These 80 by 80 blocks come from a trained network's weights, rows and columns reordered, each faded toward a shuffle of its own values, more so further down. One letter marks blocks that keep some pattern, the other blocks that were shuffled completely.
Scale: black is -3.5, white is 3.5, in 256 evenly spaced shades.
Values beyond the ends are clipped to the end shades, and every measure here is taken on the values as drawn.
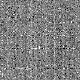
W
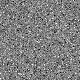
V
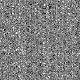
W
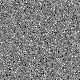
V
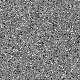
V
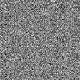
W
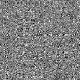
W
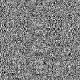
W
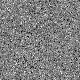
V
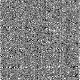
W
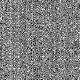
W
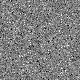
V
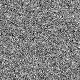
V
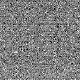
W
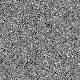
V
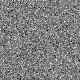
V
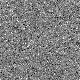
V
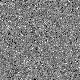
V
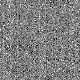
W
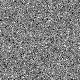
V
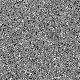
V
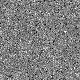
V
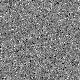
V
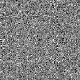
W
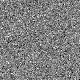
V
